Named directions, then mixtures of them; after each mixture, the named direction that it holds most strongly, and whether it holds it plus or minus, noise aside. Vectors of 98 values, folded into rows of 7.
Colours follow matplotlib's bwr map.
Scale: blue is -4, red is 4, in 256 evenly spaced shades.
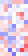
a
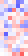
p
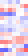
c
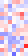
a, plus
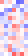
p, plus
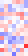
a, plus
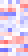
c, plus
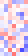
a, minus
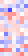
c, minus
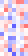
a, plus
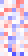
p, minus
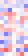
c, minus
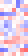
c, plus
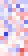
p, plus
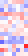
c, minus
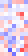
a, plus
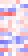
c, minus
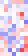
a, plus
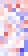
p, minus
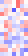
p, minus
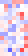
a, plus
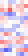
c, plus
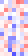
a, plus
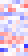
c, plus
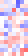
p, plus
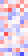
p, minus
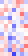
a, plus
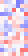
p, plus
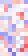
a, plus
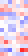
c, plus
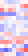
c, plus
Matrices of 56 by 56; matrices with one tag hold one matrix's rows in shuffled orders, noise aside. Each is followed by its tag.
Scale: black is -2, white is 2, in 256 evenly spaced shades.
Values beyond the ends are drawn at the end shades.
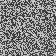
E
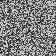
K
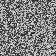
K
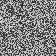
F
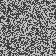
K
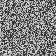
E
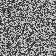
K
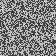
F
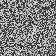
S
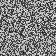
F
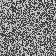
E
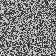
S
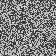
F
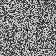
S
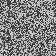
K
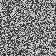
K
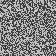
E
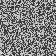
E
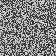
E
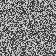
F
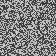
S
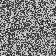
K
